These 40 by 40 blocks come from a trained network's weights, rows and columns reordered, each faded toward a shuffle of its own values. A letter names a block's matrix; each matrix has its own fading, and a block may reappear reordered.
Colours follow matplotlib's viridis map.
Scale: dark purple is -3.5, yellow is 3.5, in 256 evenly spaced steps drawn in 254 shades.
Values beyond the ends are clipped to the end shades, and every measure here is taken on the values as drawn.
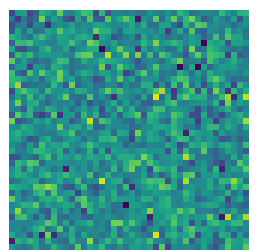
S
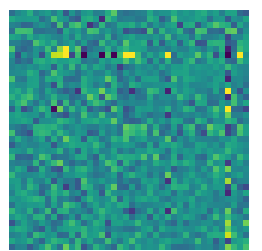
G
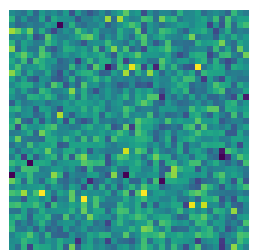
S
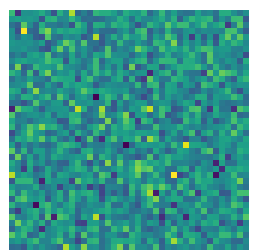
S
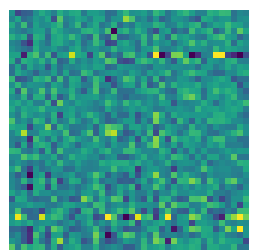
G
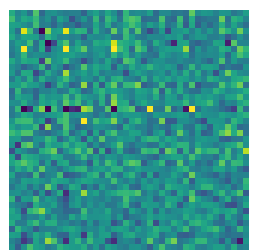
G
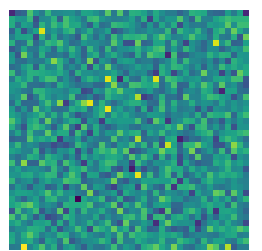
S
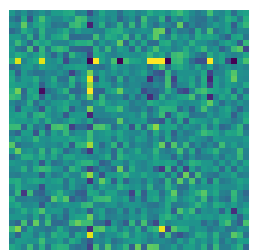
G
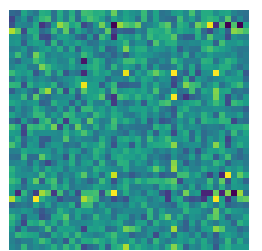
G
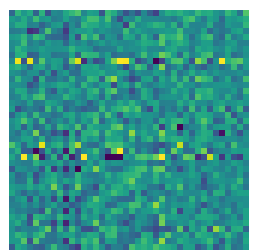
G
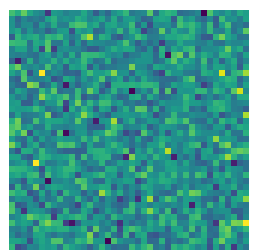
S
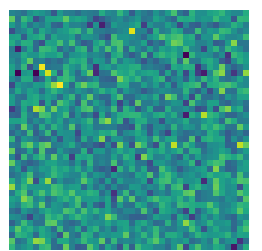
S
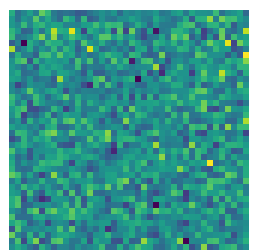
S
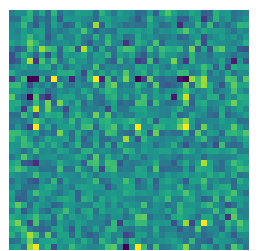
G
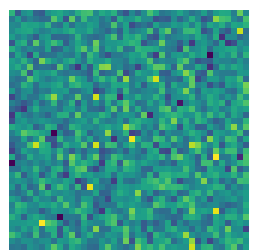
S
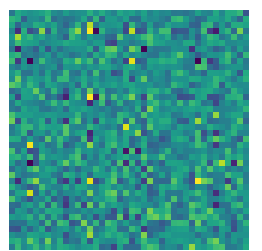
G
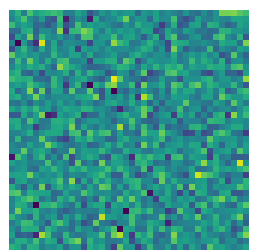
S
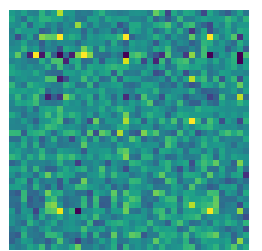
G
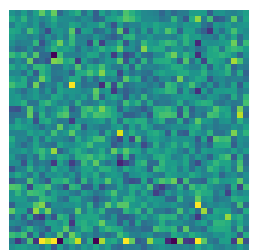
G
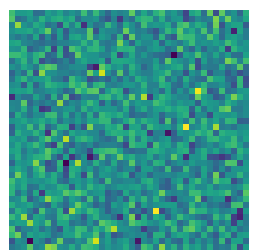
S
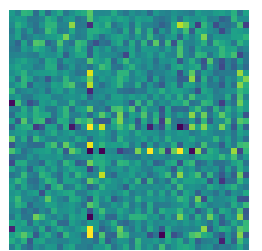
G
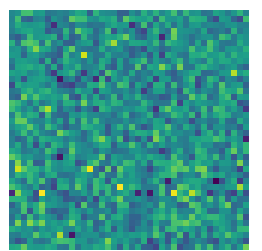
S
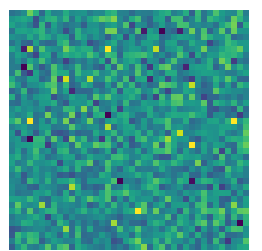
S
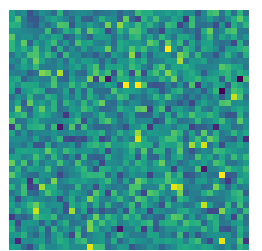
S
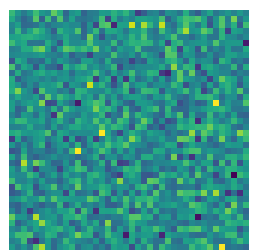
S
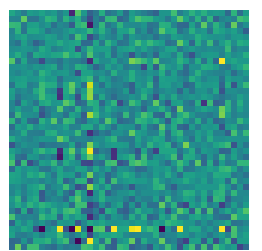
G
